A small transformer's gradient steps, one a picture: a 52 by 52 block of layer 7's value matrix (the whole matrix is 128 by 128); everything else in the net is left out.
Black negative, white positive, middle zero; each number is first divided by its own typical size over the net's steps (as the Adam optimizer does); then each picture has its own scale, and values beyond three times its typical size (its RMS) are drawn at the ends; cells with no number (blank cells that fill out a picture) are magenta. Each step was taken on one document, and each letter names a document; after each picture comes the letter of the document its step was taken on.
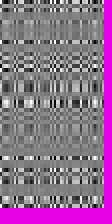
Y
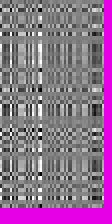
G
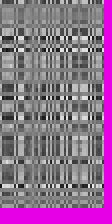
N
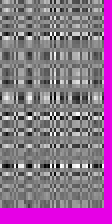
Y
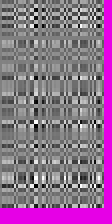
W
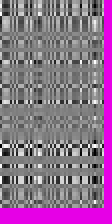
G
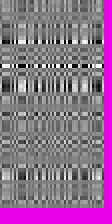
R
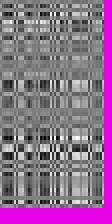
Y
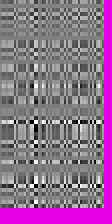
W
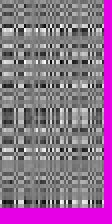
Y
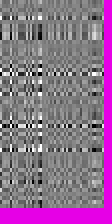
G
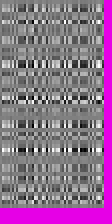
R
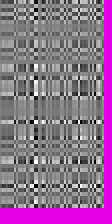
W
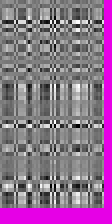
Y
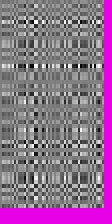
W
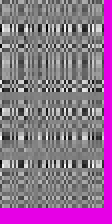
N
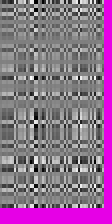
W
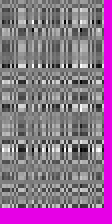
R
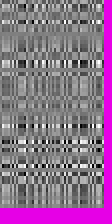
R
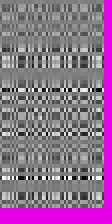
R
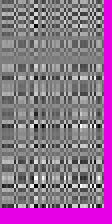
W
